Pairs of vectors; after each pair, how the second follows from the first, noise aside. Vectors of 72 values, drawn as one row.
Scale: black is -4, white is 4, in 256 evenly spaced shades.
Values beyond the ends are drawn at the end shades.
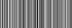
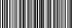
scaled up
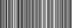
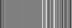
partly zeroed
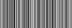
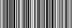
scaled up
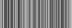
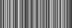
negated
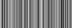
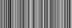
reversed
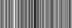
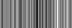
reversed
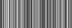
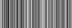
negated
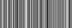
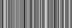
reversed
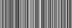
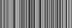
negated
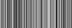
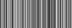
negated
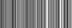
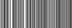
reversed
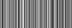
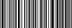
scaled up
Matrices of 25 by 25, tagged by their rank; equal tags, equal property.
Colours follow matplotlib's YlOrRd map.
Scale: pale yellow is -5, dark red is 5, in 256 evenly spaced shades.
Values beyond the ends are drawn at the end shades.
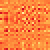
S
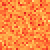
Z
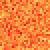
Z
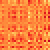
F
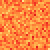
Z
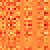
F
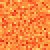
Z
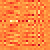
S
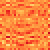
S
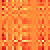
F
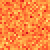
Z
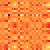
F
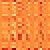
F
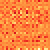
S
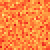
Z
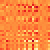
F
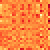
S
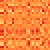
S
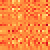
S
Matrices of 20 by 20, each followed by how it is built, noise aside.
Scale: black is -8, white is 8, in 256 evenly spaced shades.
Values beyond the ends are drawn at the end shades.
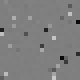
sparse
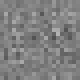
low rank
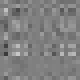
low rank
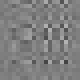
low rank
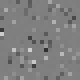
sparse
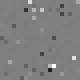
sparse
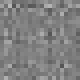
low rank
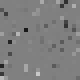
sparse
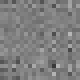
low rank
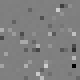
sparse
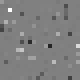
sparse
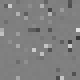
sparse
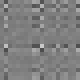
low rank
